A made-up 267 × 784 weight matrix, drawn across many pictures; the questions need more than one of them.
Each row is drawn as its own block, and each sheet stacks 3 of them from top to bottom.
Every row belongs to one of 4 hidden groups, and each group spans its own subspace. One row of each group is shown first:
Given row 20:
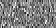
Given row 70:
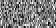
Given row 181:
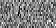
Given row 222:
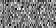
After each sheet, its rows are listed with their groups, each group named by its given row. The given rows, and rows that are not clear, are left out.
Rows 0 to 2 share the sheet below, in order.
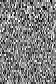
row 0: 20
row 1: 20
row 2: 181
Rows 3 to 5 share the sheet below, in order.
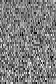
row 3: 181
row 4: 181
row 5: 20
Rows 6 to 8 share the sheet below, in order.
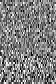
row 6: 20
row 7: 222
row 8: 181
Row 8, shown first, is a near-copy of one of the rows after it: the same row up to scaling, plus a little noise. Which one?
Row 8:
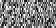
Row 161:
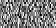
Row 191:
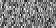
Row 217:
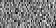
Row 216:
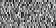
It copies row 191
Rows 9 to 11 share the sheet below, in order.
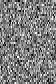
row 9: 222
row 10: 181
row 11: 222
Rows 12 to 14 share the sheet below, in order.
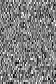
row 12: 181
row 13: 20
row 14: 70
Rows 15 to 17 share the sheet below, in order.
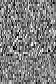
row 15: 222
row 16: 70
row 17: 70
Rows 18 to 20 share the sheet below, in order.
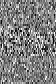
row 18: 70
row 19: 181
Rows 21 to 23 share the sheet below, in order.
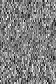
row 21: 181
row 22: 20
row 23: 222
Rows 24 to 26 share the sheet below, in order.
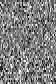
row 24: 20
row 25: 181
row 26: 20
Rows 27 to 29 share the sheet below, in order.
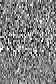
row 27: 20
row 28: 222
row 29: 181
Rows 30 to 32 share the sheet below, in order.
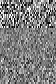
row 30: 20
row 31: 181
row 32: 222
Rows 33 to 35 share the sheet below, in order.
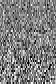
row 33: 20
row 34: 181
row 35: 181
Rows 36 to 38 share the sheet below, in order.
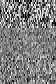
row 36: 181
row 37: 70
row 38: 222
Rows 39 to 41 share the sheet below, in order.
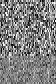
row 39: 70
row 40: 70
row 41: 20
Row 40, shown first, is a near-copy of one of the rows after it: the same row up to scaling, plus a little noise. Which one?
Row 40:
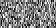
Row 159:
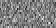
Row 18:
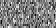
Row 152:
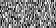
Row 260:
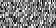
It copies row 152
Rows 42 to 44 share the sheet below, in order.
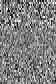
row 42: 222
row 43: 181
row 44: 181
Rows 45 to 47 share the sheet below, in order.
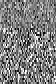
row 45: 222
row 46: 181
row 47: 181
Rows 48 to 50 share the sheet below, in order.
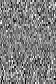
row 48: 70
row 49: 181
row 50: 20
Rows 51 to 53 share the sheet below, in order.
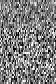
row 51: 70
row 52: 70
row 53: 181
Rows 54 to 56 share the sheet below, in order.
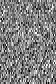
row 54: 20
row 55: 181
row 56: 181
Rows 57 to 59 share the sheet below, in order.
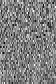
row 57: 222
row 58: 20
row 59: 20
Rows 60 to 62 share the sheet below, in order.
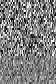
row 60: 20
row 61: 70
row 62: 222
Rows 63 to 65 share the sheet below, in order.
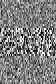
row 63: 222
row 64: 222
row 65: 181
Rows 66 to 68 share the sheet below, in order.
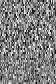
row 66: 222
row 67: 181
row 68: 70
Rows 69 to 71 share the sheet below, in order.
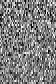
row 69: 222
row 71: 70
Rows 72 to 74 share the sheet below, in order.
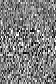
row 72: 70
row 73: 70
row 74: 181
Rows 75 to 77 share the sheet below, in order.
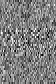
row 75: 181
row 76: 20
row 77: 20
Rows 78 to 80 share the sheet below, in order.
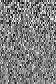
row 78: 222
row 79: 20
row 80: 222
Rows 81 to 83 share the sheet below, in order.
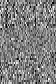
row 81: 222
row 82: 181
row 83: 70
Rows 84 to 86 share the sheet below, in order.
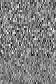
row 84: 70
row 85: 222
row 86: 222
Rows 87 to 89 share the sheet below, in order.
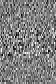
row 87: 181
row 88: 70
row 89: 20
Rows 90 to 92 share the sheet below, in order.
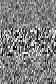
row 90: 70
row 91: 70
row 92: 20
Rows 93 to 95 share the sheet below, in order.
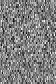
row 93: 70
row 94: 181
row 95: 181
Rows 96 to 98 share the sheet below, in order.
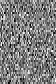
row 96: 20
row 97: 181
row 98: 181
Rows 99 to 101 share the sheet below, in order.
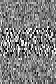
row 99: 70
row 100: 181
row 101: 222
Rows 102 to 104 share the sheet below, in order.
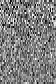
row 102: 20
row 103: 181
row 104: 222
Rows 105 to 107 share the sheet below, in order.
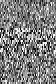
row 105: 181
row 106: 20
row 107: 20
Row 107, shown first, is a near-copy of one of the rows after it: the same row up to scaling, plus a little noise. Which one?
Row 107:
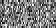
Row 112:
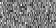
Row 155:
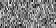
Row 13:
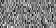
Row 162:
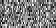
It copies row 162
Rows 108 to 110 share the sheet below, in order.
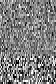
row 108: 20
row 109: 20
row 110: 70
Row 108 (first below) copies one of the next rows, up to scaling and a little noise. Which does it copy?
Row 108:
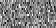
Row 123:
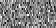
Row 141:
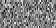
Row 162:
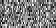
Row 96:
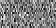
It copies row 123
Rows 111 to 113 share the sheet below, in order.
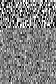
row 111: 181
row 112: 20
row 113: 222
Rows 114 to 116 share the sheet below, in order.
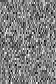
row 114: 181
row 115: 20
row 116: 222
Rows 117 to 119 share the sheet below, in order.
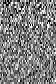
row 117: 222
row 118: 181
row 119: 181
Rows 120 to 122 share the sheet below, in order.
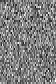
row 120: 181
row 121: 181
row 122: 181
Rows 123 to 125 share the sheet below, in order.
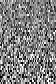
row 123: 20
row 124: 181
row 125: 222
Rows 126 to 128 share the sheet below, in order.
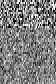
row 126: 70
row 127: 70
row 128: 20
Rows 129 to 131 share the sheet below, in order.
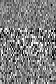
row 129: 181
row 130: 70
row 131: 222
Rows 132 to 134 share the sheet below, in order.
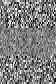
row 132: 222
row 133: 70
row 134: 20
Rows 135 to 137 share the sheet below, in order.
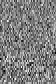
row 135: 222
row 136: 181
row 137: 20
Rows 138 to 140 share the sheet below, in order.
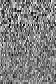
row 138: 222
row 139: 20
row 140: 70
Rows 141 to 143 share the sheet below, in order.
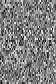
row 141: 20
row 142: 222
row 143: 20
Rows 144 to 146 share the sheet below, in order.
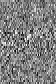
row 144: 181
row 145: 20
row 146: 222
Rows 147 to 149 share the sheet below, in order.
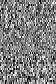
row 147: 222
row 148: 222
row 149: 222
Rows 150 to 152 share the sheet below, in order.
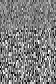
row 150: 20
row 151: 70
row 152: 70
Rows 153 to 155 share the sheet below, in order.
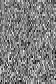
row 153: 222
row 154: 181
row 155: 20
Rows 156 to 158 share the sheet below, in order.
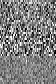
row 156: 181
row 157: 20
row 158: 70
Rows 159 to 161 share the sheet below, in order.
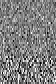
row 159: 70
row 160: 20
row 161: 181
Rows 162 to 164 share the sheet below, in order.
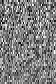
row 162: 20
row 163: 20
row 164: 20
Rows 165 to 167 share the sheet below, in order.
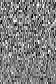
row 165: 70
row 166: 70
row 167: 222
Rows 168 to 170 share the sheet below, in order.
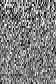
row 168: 20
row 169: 181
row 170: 222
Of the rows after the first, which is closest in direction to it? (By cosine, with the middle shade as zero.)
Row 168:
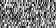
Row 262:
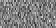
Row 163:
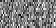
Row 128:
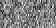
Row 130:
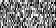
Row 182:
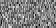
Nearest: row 128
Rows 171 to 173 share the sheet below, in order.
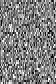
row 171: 70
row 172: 20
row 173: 70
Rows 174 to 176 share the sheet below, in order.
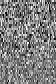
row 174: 70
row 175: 20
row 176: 222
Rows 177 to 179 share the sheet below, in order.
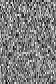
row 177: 181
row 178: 70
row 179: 222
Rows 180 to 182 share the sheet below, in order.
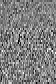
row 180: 222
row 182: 70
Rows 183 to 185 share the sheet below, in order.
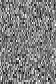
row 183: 181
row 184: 20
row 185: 70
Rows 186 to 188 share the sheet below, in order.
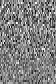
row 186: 222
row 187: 181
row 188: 70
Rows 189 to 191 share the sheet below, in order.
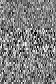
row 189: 20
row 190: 181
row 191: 181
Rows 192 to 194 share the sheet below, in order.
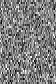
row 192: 70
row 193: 70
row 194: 181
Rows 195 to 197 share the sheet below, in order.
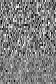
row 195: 70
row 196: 181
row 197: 20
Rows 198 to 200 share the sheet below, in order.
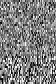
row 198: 70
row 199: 181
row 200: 70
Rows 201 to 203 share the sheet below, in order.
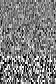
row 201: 70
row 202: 222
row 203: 222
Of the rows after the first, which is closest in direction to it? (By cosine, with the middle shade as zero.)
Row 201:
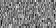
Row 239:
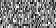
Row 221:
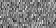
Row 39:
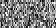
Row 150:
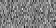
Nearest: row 239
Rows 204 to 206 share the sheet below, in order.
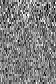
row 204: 181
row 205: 181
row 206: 70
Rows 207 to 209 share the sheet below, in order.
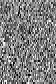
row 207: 181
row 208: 20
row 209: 20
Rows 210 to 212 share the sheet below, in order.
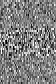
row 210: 222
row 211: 70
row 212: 222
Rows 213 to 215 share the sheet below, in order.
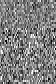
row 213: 20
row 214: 70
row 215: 70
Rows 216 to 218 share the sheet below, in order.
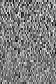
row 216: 181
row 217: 181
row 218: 20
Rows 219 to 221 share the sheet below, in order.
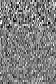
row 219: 70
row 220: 222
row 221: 70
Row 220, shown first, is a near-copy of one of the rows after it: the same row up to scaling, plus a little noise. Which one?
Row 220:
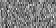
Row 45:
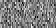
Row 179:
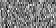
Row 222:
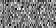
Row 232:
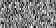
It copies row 179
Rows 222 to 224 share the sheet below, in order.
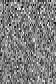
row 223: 222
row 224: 222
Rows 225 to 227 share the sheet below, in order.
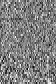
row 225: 222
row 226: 222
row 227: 222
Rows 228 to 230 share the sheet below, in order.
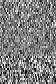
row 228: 181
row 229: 181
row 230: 181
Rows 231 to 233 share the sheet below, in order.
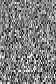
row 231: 222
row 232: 222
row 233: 20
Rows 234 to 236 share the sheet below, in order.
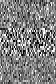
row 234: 181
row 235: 181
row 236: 70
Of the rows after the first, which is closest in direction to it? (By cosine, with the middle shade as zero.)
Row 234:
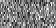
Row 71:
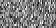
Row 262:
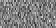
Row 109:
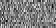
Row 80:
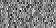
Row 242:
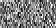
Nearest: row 242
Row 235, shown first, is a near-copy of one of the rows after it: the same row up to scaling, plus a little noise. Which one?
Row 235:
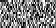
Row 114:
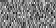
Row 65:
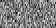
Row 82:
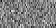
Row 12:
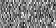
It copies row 114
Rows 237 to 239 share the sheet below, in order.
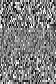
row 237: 222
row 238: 181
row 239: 70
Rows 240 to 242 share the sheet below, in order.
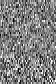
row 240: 70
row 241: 70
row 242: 181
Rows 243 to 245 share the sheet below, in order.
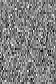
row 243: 222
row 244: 222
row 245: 20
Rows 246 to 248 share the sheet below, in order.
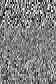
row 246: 20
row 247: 20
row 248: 222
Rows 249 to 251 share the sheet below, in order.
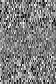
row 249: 181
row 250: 20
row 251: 222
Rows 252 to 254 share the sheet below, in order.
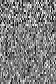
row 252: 20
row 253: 222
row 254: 181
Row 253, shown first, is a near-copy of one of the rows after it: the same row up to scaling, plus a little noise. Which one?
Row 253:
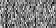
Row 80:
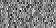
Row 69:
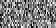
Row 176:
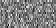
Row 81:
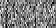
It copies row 81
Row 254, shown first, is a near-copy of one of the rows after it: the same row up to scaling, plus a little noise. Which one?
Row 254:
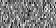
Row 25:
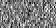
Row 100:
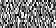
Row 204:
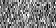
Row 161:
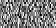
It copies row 25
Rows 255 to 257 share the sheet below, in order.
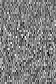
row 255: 181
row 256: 222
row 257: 20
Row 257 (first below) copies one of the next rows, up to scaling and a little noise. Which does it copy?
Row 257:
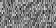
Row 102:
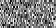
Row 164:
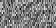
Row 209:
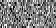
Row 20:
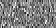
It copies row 164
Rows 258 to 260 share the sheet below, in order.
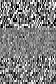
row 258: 70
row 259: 222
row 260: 70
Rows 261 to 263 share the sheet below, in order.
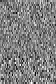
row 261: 181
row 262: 181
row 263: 222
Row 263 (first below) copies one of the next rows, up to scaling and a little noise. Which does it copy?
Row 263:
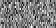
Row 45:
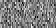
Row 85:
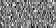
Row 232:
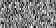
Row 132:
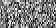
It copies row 232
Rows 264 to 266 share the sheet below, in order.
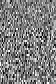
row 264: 20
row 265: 20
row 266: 70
